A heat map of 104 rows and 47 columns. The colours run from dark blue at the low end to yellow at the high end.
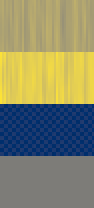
The table splits into 4 rows of 1 panel. Panel 1,1: high, streaked downward, faint in contrast. Panel 2,1: very high, streaked downward, faint in contrast. Panel 3,1: very low, checkered, faint in contrast. Panel 4,1: middling, flat.
